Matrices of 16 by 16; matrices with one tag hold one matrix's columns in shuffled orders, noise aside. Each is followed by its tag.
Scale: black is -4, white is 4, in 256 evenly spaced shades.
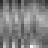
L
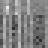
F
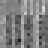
F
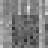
F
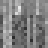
F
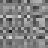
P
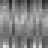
L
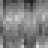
L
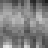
L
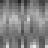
L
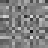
P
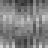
L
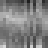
L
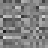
P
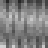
L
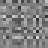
P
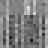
F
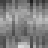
L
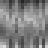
L
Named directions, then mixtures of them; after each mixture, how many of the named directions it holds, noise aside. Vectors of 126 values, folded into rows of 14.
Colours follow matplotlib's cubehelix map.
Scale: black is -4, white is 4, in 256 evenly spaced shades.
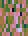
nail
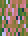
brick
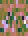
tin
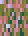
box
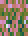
two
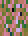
two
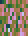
one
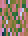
two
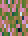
three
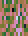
two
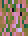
one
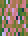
one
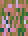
three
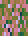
three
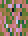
two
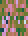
two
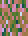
two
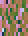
three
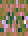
one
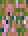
two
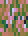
three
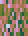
one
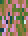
three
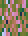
two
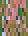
one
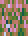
three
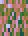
one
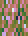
two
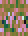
one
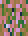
two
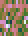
two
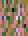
two
